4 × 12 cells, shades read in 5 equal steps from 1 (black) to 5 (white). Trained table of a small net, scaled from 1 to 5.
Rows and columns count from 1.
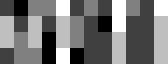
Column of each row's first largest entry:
5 9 1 5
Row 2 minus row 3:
0 -1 0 1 0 0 0 -1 1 0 0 0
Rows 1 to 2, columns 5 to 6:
5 2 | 4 3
